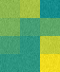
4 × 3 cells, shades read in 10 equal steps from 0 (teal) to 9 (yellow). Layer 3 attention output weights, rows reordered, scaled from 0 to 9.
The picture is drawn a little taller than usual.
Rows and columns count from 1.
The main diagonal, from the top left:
5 2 7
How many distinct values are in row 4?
2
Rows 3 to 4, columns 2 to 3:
1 7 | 1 9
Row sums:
11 9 10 11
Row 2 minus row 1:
-1 -4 3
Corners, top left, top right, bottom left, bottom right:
5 0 1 9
